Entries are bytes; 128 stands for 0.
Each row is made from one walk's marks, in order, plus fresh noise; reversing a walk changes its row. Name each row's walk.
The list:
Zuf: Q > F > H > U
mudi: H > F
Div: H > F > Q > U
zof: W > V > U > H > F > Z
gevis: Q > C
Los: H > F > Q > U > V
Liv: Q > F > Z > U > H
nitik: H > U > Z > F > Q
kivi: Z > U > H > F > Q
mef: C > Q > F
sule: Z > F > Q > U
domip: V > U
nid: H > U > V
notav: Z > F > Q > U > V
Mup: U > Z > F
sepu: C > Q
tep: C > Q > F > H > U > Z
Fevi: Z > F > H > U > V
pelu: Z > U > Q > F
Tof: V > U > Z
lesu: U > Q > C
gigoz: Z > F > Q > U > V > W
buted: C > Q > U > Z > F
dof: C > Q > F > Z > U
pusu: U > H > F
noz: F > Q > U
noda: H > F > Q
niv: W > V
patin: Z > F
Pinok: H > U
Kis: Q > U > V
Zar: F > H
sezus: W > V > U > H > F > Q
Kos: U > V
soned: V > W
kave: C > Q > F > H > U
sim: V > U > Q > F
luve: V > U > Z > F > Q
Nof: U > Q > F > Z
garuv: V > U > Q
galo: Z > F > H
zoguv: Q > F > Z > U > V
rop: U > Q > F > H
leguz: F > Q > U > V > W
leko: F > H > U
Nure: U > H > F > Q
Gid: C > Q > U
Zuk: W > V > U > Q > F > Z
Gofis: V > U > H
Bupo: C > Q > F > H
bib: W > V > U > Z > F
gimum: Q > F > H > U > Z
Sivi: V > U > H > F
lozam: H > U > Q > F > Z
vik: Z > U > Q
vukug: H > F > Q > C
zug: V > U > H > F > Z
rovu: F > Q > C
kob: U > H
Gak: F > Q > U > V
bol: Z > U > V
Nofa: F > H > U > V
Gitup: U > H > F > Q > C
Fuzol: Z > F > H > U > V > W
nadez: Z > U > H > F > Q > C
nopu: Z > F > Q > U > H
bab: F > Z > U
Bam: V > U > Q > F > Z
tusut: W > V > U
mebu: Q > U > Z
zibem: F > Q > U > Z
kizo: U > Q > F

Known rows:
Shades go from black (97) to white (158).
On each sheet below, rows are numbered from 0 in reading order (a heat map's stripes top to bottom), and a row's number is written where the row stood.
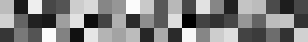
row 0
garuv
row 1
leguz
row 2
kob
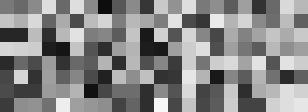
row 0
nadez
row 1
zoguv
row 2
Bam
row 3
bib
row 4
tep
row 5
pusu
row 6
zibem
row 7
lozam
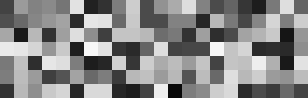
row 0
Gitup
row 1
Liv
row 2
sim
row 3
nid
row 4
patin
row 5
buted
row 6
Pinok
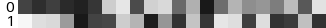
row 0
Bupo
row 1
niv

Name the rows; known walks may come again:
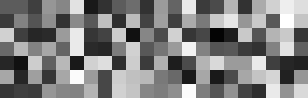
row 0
zibem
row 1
tep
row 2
leguz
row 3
Gitup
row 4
domip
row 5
sim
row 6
rop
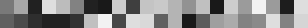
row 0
patin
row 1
Bupo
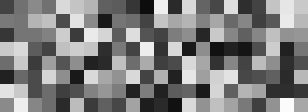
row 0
lozam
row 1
nadez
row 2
Liv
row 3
noda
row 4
pusu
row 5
kob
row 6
Nofa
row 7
zof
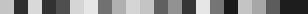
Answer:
garuv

